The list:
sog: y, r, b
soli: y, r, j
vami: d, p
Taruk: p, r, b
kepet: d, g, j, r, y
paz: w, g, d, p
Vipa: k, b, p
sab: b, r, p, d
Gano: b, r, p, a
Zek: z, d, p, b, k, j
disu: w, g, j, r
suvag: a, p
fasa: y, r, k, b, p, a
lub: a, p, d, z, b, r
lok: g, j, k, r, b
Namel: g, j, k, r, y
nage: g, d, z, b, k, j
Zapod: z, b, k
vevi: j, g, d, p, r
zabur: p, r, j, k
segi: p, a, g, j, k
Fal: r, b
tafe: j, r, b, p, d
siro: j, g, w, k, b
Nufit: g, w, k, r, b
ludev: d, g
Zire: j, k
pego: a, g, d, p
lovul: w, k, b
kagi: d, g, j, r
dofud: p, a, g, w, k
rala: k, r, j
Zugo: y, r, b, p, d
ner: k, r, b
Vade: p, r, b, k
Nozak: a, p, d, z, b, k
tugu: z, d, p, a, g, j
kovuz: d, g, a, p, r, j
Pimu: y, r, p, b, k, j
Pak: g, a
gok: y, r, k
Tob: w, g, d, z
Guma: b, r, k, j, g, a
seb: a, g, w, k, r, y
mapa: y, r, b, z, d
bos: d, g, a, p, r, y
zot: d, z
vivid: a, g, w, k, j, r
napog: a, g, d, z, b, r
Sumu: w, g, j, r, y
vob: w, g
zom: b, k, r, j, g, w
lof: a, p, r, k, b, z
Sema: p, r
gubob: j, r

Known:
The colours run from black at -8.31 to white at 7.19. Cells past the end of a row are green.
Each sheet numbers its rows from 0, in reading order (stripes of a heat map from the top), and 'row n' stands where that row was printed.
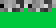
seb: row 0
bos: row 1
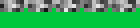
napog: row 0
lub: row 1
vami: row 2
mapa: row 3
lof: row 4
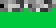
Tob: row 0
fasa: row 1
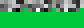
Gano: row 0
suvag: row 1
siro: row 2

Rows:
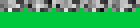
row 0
Vipa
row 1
Nufit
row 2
pego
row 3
kovuz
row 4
Vade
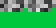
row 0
kepet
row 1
Pimu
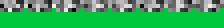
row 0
dofud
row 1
vob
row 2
tafe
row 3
zot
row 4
Nozak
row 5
paz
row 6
Fal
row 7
sab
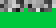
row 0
vevi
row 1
Pak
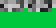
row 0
ludev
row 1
Sumu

